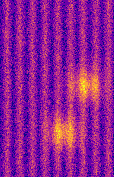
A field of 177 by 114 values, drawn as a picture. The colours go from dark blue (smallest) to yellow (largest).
Stripes: upright, repeating 9 times. Average level on the scale: 30%. Bumps: two.
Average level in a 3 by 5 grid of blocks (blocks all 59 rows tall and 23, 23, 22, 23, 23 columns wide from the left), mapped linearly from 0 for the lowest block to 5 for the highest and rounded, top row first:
10011 | 10153 | 11431
